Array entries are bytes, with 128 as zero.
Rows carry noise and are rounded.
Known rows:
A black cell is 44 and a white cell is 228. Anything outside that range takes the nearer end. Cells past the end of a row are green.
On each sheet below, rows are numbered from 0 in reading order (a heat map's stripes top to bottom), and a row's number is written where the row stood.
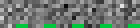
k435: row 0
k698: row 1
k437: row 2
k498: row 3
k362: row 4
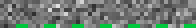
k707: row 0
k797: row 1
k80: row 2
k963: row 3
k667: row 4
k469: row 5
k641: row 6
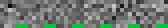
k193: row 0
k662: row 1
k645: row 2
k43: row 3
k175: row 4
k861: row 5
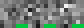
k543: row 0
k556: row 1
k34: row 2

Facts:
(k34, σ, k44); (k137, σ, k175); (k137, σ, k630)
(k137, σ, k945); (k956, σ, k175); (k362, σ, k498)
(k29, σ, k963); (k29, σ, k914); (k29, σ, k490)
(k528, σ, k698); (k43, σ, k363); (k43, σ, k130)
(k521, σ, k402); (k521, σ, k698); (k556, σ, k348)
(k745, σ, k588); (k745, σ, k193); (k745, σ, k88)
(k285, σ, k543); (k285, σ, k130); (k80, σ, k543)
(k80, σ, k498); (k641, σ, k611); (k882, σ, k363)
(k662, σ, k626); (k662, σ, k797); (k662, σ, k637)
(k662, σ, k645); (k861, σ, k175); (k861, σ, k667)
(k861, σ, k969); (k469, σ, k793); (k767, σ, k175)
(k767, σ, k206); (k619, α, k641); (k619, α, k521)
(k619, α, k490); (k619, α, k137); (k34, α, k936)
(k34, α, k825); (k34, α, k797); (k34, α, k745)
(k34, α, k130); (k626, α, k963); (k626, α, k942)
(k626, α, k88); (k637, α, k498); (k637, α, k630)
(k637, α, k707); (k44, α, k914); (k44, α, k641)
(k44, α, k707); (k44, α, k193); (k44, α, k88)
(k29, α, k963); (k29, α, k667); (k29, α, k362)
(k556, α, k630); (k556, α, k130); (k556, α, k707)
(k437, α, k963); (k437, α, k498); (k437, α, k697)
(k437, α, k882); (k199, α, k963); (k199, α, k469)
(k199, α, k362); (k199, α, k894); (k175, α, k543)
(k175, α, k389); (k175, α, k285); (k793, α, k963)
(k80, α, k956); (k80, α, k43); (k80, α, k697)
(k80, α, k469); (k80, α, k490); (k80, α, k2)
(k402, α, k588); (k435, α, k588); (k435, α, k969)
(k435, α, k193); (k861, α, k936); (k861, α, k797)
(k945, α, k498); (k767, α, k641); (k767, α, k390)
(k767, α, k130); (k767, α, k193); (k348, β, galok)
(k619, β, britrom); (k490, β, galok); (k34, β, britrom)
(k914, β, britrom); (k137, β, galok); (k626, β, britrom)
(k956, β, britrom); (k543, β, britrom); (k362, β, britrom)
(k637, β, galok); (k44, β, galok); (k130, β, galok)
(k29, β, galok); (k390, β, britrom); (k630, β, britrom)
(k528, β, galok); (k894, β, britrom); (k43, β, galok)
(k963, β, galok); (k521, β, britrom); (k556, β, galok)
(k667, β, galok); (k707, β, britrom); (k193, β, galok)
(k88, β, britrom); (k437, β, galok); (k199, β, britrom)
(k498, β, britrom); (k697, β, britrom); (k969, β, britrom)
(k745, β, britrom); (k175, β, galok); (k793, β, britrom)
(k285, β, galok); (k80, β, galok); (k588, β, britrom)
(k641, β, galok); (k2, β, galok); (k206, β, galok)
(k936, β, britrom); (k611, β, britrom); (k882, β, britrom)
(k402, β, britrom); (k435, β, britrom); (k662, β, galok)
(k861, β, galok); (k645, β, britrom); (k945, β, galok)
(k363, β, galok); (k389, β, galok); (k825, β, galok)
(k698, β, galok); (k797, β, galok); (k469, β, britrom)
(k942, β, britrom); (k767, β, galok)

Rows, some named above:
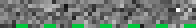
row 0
k882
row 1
k861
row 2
k437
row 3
k963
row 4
k199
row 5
k894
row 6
k44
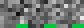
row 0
k793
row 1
k498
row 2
k588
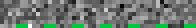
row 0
k641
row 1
k29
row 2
k945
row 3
k637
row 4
k437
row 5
k626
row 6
k882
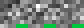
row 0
k767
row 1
k402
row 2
k588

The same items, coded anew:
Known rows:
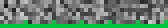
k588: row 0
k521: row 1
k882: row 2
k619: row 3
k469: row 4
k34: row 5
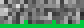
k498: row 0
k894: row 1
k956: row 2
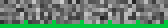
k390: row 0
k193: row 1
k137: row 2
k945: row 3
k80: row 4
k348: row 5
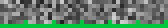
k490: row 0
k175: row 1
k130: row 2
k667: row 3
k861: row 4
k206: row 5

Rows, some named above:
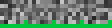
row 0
k34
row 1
k697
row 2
k29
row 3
k556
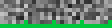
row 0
k945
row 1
k469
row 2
k767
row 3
k793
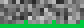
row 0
k137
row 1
k402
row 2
k199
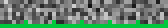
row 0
k193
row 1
k44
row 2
k362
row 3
k588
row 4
k637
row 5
k745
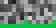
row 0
k285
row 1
k435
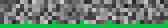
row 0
k543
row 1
k963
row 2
k667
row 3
k626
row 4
k767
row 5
k641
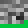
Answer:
k437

